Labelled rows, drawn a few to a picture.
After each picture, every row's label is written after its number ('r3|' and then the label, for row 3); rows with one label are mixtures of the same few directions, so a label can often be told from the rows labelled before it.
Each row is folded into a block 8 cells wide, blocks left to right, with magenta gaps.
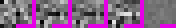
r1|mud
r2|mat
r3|mat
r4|mat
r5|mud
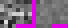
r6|mat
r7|mud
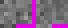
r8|mud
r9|mud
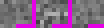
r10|mud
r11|mat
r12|mud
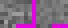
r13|mat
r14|mud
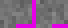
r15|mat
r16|mud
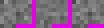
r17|mud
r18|mat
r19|mud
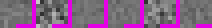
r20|mat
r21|mud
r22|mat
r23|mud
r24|mud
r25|mud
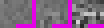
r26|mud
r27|mat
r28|mat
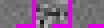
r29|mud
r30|mat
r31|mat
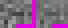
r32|mat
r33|mat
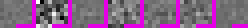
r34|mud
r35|mud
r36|mat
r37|mud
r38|mat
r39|mud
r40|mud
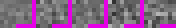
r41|mat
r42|mud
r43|mud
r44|mud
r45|mat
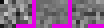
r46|mud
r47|mat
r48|mat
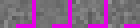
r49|mat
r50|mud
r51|mud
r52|mud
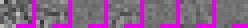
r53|mud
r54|mat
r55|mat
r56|mat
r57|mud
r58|mud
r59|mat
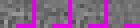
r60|mat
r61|mat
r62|mat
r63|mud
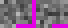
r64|mud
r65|mat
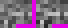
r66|mat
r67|mat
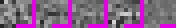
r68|mud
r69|mat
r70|mat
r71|mat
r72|mud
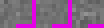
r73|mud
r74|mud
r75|mat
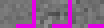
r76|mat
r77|mat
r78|mud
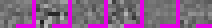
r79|mat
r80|mat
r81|mud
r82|mud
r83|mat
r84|mat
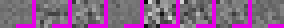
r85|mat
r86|mat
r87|mud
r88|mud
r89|mud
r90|mud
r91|mud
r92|mud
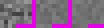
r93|mat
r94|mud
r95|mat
